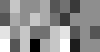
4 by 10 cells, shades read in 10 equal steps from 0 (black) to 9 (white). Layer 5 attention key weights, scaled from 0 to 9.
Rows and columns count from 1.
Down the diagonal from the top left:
4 6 7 0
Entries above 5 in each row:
2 3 4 5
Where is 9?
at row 4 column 1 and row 4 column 7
